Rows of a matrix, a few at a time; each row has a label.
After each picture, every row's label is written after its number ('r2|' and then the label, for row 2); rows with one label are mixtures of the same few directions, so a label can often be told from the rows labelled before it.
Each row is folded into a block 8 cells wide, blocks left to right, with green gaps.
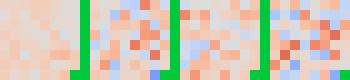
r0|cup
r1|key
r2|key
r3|key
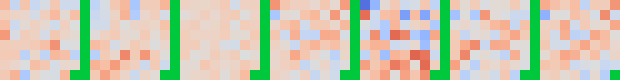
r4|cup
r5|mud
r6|key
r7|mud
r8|mud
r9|key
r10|mud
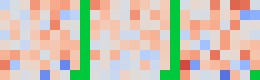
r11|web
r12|mud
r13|web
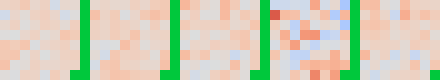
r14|key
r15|key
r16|mud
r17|mud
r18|mud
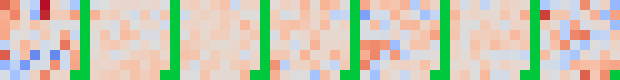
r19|mud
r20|mud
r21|key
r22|web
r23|key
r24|cup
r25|mud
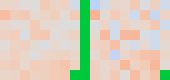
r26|mud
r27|mud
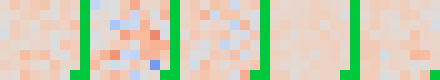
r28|cup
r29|web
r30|key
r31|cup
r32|cup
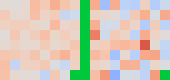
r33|web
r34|cup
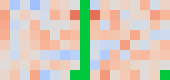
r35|cup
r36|key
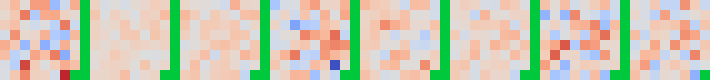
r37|key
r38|cup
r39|key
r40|web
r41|web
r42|key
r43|key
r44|key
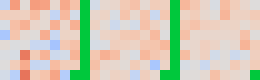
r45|cup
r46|web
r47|mud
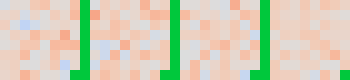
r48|web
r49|key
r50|key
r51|web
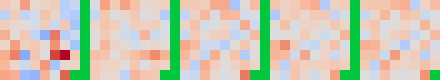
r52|cup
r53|cup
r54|key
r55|key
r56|key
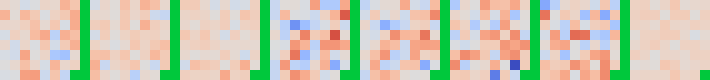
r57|cup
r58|web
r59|web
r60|web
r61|web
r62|web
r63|mud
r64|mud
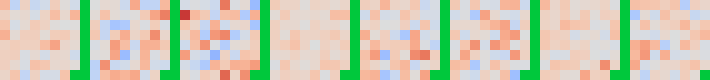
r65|cup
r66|web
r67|mud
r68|web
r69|cup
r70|key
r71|web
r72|key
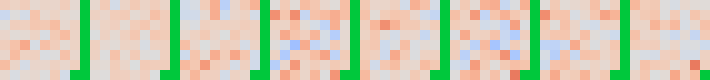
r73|key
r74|cup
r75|mud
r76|key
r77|web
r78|key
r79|key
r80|web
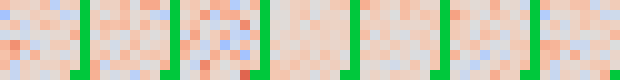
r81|key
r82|web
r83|key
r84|mud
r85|mud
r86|mud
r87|key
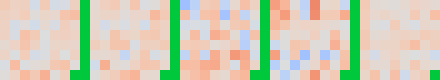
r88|web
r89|web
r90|mud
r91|mud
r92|cup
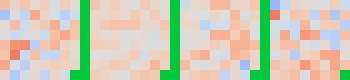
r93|key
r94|web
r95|web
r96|mud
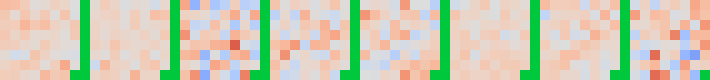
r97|web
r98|web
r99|cup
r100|key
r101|mud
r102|mud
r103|mud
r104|cup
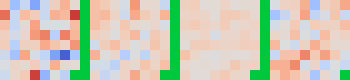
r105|cup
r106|mud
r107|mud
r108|mud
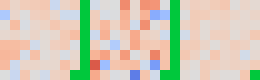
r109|key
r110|web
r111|key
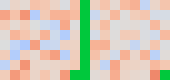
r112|key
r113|key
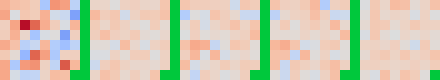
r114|web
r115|key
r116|key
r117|key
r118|cup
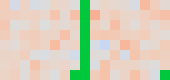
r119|cup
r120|key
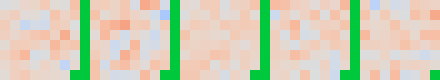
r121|web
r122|web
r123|mud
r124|mud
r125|cup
